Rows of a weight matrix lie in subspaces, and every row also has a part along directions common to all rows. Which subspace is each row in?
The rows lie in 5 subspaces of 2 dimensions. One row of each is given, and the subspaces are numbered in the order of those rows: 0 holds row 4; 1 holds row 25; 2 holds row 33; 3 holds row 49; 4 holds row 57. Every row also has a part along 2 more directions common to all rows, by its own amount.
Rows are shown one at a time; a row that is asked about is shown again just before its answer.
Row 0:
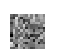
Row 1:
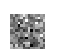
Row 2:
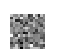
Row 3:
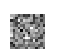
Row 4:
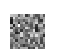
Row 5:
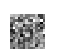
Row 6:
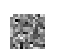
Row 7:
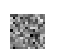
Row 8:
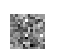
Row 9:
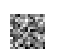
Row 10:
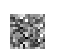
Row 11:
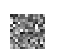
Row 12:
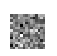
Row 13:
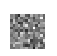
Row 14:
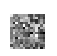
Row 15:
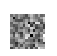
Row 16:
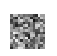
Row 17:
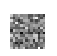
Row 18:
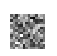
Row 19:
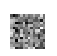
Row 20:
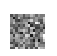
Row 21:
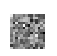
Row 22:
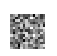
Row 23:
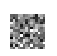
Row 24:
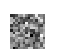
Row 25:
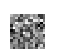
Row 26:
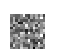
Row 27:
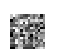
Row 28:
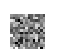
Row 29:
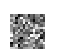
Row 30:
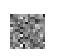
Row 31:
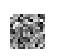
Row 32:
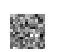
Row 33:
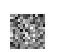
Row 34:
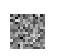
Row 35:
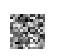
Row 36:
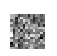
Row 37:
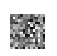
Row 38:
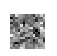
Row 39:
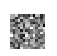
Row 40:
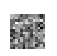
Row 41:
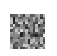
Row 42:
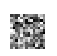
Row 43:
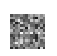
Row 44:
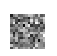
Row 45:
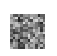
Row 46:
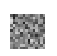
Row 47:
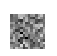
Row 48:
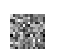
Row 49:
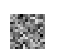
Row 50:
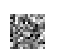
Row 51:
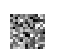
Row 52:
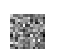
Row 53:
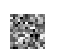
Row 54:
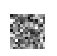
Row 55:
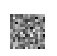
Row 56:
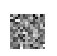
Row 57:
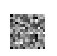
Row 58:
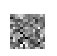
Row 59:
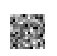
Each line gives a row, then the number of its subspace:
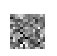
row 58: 3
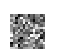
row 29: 2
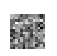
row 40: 1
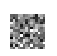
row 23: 3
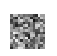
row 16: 1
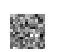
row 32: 0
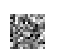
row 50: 2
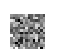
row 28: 4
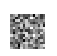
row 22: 2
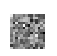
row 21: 4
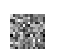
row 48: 4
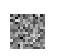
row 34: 2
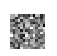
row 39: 2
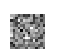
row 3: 2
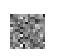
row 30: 3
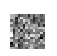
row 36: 2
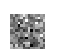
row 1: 3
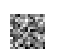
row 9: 3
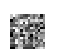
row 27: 1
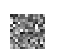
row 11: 0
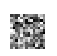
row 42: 1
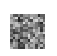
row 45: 1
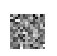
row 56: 2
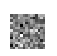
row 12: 3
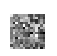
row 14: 4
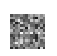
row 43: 4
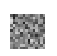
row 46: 0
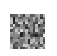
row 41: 0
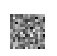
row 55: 4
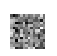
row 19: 1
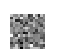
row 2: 2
